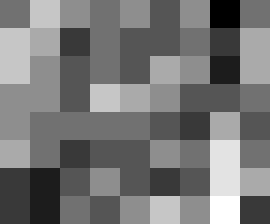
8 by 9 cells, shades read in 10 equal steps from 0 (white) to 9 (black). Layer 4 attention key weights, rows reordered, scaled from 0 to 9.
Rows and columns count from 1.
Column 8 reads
9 7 8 6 3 1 1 0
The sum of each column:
34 39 46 38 40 38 41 35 37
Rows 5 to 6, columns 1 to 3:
4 5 5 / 3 5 7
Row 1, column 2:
2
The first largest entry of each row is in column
8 3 8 3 7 3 2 2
